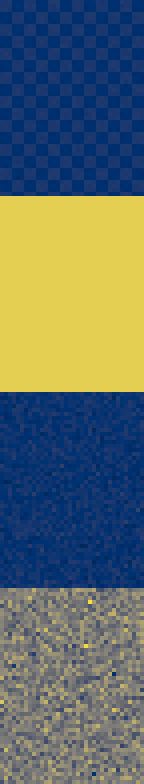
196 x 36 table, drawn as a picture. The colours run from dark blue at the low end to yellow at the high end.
It is made of 4 by 1 panels. Panel 1,1: very low, checkered, faint in contrast. Panel 2,1: very high, flat. Panel 3,1: very low, fine-grained, faint in contrast. Panel 4,1: middling, fine-grained, strong in contrast.
